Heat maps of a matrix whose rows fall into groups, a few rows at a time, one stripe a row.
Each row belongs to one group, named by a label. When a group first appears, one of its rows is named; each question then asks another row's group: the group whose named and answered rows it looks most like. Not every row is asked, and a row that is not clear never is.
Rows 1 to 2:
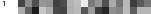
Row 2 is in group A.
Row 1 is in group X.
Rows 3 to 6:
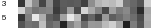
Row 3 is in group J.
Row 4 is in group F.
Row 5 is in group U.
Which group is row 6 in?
J
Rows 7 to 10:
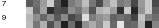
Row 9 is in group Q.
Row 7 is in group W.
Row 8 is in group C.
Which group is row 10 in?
F
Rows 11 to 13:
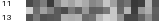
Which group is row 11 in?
C
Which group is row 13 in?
C
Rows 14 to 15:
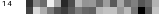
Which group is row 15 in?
J
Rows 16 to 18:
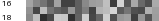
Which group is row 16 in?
F
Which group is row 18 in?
Q
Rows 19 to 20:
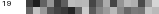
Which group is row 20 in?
J
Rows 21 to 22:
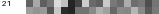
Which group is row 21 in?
Q
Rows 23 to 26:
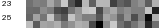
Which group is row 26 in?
U
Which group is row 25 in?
U
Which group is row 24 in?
W
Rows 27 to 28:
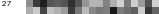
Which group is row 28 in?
Q
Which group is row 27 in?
F
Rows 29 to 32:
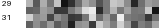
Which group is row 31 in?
F
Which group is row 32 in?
J
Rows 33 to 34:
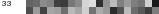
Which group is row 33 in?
W
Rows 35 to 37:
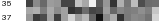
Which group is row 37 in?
U
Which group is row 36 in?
Q
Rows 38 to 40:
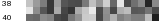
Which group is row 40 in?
W
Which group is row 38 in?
F
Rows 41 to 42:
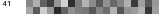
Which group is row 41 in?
Q
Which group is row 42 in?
U
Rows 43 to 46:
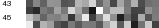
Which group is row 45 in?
Q
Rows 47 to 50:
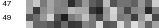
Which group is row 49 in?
W
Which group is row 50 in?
F
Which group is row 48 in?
U
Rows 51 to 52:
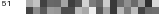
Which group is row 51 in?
Q
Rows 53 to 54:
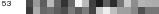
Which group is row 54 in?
J
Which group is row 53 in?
A
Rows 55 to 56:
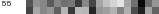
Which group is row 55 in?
J
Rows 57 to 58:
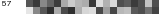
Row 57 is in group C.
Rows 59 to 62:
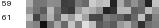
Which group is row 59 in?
F
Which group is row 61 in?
U
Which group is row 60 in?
A
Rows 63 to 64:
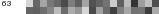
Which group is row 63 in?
W
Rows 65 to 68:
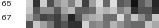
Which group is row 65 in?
C
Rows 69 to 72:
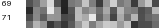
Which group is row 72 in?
J
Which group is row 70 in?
X
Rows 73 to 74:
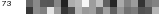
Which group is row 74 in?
X
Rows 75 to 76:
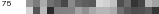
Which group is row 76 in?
C
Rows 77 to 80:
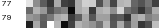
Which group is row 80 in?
X
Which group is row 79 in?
Q
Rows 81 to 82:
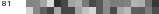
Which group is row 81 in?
U
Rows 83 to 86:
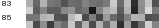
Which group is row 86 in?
C
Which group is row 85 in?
U
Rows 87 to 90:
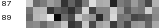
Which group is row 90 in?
Q
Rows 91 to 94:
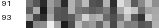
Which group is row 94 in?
X
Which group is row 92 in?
A
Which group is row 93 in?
A
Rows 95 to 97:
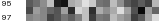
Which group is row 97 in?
J
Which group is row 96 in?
J
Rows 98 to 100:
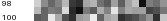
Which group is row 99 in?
F
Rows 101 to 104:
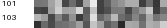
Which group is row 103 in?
Q
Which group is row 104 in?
A
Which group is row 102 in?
U
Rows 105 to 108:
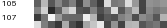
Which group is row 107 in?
U
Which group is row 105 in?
J
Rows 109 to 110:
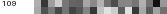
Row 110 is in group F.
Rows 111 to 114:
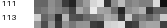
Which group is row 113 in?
F
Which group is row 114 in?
C
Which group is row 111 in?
W
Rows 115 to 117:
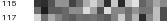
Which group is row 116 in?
C
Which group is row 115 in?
A
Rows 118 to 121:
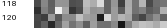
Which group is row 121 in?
A
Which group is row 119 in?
X
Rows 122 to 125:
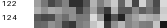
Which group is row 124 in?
A
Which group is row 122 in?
F
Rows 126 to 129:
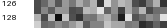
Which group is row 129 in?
C
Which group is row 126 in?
C
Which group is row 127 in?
X
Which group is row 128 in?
F
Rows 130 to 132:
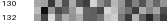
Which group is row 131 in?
C
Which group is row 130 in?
Q
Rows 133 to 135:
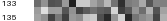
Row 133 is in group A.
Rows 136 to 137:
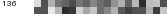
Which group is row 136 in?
W
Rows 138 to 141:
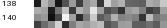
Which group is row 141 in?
U
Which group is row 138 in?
J
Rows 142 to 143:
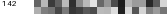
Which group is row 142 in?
A
